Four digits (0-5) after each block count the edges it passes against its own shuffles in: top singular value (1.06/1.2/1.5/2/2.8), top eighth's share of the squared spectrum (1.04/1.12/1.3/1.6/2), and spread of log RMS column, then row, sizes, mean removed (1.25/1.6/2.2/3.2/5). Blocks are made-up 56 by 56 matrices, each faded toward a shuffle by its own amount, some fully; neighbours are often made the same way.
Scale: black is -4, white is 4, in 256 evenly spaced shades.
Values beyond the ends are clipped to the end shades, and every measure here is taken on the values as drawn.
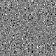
3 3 1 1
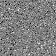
0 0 0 0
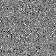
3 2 1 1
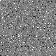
0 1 0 1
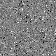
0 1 1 1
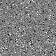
0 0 0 0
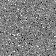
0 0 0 1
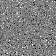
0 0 0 1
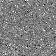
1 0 0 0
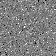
0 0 0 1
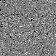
1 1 0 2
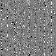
2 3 3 0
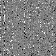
2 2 2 0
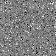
0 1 1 0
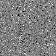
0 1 1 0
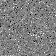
0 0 0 0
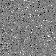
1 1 0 0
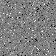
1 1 0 0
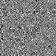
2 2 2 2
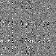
2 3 3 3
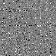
2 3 2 2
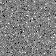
1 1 0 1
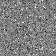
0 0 1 1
